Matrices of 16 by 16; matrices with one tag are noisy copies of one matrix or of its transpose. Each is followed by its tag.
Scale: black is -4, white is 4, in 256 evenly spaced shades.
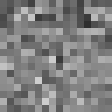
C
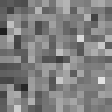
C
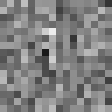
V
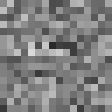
V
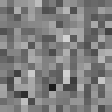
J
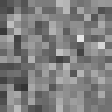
C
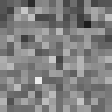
C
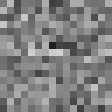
V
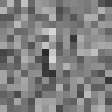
V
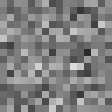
J
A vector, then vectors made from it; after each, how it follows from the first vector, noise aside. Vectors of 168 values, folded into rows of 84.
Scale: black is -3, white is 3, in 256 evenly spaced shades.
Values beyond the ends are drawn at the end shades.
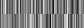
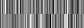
copied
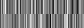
copied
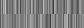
shrunk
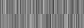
shrunk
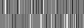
partly zeroed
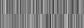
shrunk
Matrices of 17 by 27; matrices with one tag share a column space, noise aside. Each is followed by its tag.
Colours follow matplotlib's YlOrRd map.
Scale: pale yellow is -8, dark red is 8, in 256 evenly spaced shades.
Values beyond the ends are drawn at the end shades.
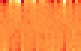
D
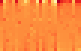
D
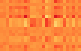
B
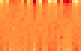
D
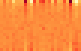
D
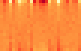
D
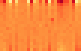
D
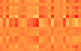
B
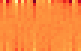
D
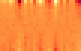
D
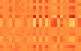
B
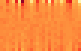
D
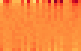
D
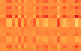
B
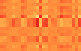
B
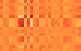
B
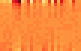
D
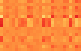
B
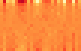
D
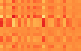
B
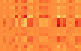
B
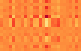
B
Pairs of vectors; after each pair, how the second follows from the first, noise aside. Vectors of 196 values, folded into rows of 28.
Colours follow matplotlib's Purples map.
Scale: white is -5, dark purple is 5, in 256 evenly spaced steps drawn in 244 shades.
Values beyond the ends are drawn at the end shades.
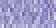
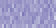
shrunk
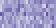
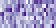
scaled up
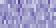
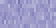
shrunk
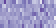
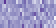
copied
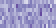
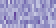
reversed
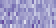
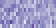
copied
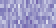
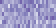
reversed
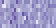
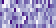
scaled up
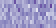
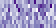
scaled up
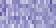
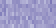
shrunk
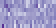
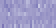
shrunk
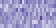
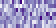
scaled up
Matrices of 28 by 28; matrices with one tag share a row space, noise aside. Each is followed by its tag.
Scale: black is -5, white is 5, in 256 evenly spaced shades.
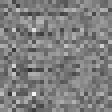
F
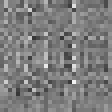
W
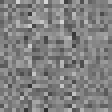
W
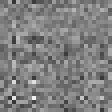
F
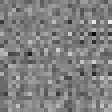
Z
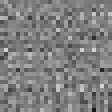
Z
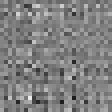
W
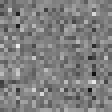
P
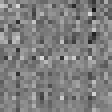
P
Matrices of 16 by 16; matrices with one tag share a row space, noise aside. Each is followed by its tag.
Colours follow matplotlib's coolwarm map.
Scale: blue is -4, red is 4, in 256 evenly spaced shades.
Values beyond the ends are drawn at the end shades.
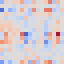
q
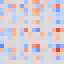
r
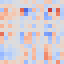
q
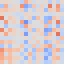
q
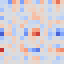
r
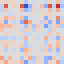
q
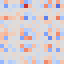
q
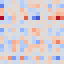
r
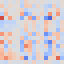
q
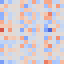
q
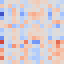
r
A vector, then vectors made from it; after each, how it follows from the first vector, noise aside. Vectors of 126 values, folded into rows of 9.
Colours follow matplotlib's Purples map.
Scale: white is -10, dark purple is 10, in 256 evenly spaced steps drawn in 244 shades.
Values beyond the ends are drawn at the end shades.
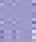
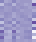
scaled up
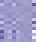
scaled up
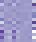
scaled up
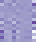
scaled up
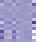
scaled up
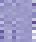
scaled up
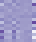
scaled up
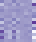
scaled up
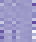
scaled up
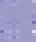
partly zeroed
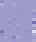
partly zeroed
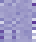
scaled up
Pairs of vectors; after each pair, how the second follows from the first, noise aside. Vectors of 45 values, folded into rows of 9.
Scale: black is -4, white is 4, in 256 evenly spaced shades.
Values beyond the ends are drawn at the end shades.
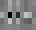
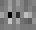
copied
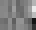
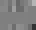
partly zeroed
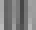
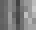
wrapped around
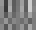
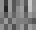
copied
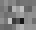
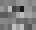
wrapped around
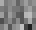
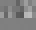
partly zeroed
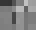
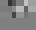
partly zeroed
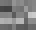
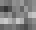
copied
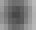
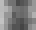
wrapped around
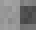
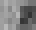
copied
